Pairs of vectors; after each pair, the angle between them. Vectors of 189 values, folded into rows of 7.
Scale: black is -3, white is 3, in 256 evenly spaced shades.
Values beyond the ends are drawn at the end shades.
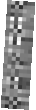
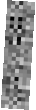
nearly opposite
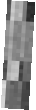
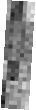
nearly opposite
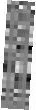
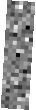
orthogonal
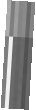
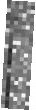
partly opposed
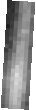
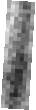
nearly opposite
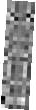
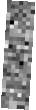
orthogonal
